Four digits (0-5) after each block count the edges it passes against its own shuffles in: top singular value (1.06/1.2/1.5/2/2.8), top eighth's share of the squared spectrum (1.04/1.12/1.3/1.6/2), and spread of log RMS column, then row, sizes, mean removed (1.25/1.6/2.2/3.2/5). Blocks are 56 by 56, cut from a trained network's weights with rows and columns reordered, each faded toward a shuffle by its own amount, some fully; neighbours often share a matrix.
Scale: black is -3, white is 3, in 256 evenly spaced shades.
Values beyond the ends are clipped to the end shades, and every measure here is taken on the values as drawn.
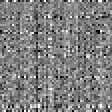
3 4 0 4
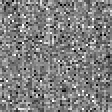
2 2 0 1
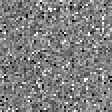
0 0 0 0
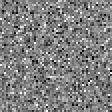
0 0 0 0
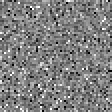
0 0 0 0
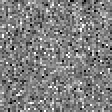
0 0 0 0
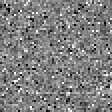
1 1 0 0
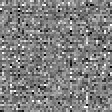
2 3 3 0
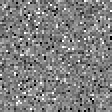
0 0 0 0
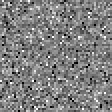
0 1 0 0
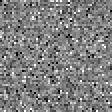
0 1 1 1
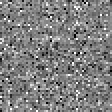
1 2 2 0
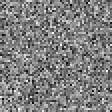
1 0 0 0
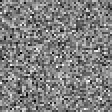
1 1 0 0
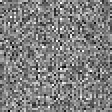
4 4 2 1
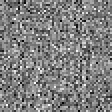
3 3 1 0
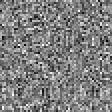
4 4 2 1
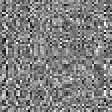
4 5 3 1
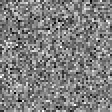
2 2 0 0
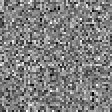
3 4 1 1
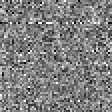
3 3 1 2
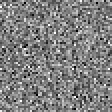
2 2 0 0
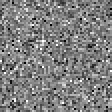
2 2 0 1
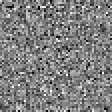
2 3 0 2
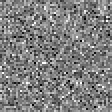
1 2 0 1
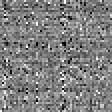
2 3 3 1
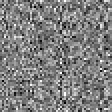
4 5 3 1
